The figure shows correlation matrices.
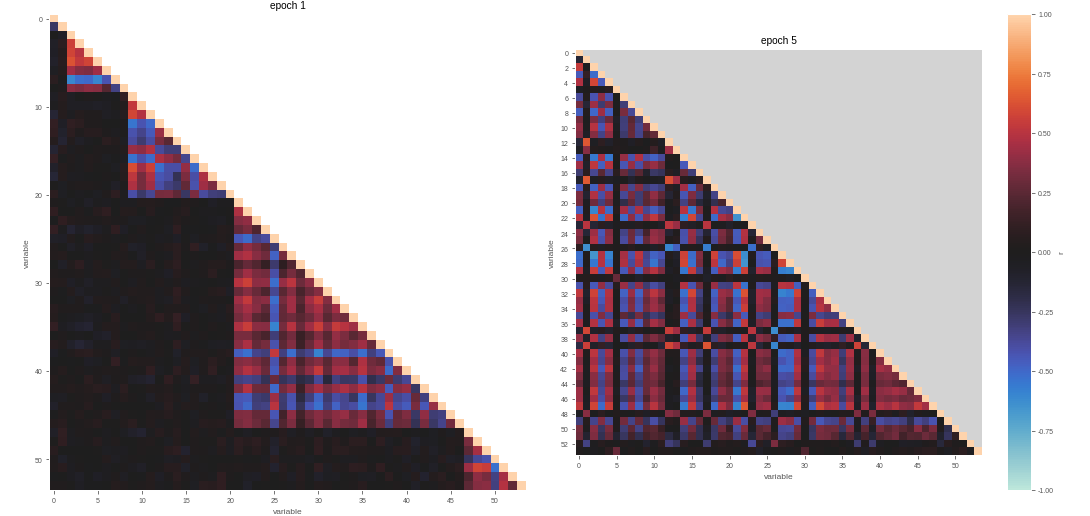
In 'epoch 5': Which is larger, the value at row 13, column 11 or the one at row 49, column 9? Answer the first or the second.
the first
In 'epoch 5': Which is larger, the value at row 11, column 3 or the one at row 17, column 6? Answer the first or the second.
the second
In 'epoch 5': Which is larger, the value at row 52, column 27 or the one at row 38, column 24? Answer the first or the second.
the second
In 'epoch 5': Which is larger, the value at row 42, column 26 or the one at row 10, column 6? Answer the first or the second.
the first
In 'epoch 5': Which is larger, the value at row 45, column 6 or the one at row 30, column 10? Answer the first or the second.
the second
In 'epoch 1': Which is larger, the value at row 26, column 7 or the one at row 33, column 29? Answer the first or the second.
the second
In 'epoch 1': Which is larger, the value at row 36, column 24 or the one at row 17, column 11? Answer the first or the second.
the second
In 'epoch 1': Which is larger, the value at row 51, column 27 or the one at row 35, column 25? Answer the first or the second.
the first
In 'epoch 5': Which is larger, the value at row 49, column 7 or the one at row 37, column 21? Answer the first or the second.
the second
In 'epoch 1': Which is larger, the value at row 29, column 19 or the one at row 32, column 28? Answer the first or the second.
the second
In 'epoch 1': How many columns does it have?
54
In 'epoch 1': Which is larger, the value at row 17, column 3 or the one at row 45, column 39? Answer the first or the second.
the second
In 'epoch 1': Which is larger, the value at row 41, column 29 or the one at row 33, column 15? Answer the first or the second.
the second
